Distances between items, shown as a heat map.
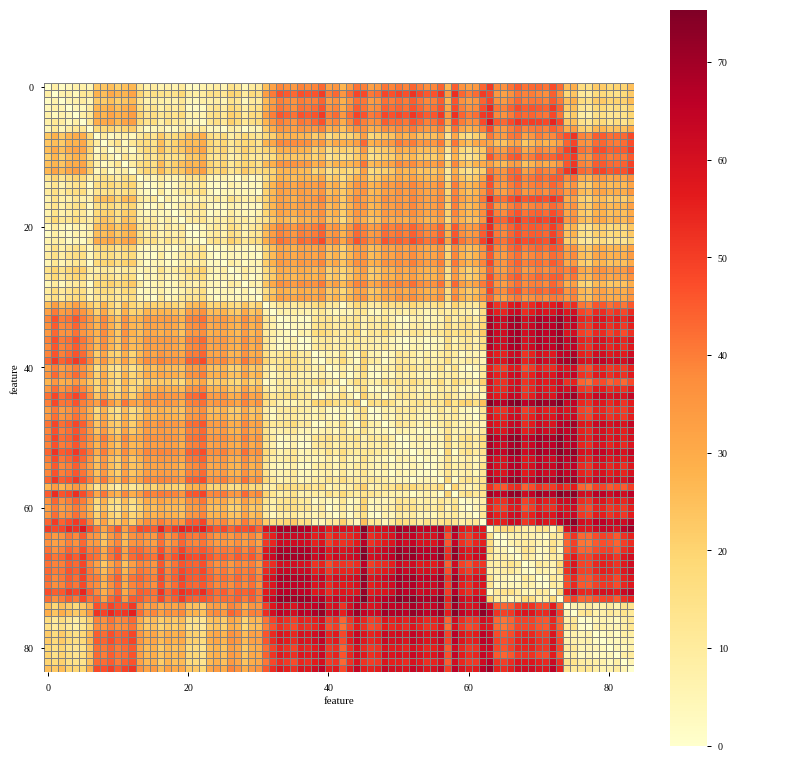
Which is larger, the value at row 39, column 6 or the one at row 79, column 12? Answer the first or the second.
the second
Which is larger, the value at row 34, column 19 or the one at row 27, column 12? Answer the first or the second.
the first
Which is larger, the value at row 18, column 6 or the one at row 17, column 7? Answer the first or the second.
the second
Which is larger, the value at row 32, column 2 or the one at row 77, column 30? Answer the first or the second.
the first
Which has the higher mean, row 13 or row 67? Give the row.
67
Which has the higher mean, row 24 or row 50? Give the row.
50
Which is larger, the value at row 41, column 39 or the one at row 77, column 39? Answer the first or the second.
the second
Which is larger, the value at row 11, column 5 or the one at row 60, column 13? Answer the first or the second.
the first
